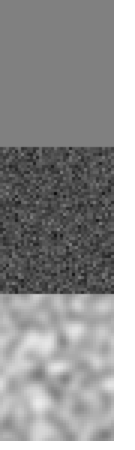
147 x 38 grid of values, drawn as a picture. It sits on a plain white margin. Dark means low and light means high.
It is made of 3 by 1 panels. Panel 1,1: middling, flat. Panel 2,1: low, fine-grained. Panel 3,1: high, blotchy.
